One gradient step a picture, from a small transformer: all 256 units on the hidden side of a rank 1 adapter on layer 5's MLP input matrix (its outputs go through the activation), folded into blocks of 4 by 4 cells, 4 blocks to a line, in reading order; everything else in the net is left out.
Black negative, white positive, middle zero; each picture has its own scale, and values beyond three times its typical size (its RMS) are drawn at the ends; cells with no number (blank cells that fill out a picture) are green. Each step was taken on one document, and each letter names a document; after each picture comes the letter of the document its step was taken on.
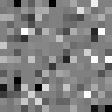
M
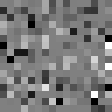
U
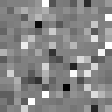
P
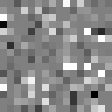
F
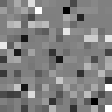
M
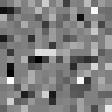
P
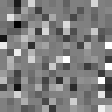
U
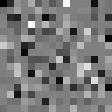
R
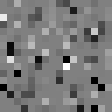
F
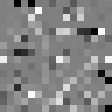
M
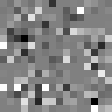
M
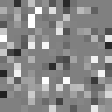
U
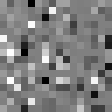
R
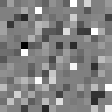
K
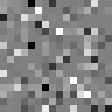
M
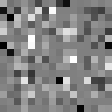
R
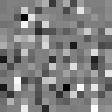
K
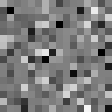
P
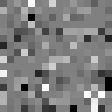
M
